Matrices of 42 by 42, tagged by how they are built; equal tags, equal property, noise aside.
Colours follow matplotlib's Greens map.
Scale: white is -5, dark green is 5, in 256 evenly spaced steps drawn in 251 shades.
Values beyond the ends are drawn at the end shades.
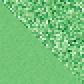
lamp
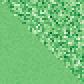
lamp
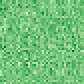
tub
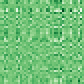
tub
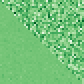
lamp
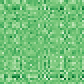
tub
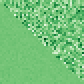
lamp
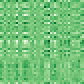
tub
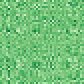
tub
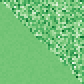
lamp
